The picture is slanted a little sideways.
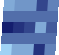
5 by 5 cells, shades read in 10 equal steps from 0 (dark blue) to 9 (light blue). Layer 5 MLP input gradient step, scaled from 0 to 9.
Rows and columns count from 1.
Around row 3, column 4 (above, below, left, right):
4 4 2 3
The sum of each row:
26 20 13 20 29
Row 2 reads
4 4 4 4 4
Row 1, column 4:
2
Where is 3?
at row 3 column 5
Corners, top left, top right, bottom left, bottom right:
7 5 9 5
